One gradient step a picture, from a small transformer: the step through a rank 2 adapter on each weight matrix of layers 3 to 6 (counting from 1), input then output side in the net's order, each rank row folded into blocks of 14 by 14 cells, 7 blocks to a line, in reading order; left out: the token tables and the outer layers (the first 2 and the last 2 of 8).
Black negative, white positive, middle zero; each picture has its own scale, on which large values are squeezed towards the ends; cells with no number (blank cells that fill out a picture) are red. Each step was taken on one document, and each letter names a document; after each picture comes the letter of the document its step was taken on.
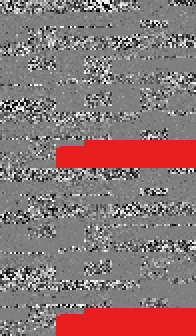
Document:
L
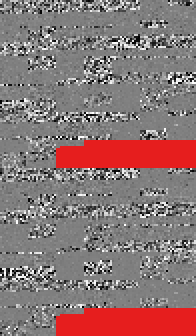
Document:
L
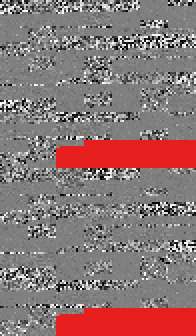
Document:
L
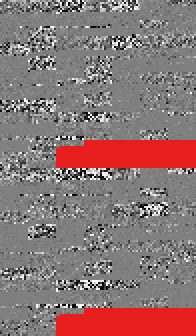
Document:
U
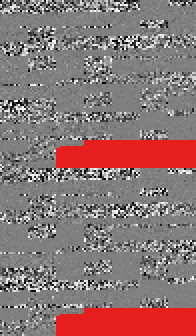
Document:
L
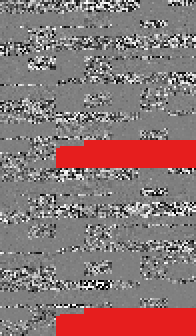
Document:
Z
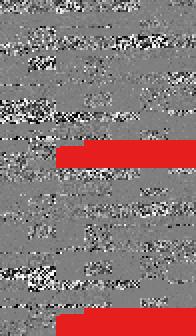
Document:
U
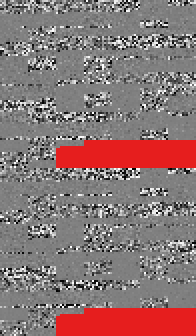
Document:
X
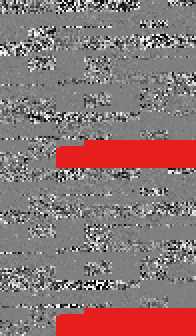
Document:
Z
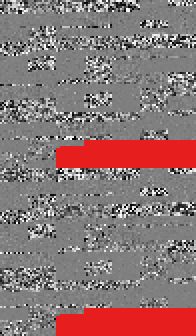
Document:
Z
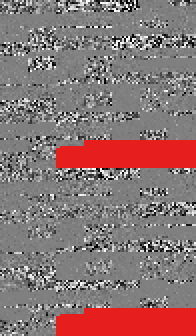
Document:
U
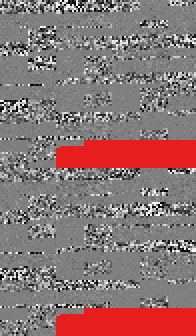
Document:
Z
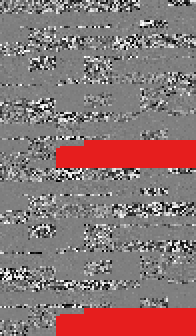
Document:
X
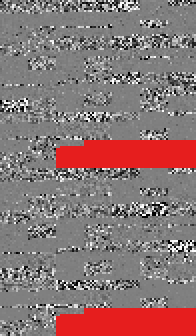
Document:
U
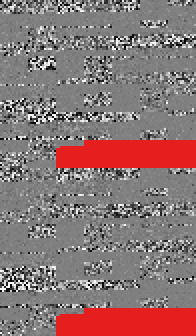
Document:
L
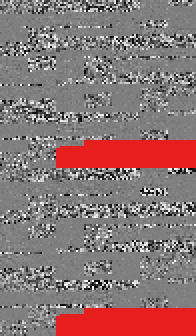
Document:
X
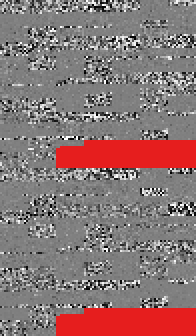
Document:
X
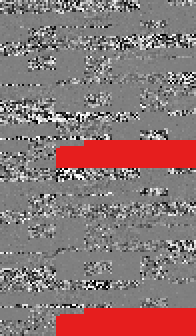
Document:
Z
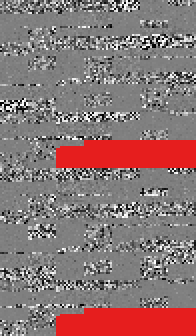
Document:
U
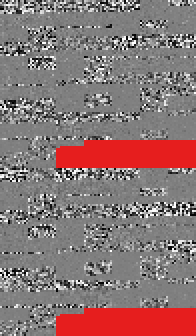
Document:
X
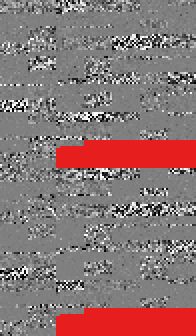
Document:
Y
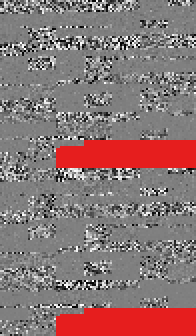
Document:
Z
